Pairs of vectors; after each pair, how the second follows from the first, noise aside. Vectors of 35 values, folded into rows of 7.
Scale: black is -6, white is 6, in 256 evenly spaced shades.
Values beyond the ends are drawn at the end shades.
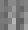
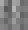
reversed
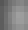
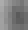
negated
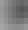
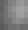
negated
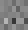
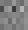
reversed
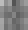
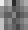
scaled up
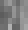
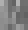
reversed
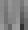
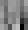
scaled up
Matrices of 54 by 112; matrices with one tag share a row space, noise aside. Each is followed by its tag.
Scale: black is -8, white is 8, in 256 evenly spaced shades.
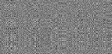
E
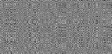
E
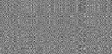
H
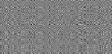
H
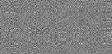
E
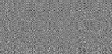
H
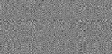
H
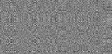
E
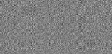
H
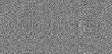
H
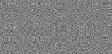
E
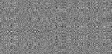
E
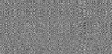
H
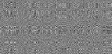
E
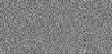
H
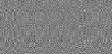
H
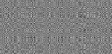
H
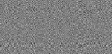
H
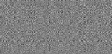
H
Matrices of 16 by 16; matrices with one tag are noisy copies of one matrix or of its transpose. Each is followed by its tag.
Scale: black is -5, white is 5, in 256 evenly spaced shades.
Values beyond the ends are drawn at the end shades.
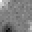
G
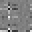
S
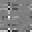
S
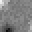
G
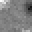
G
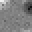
G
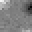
G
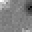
G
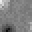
G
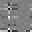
S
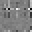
S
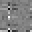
S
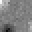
G
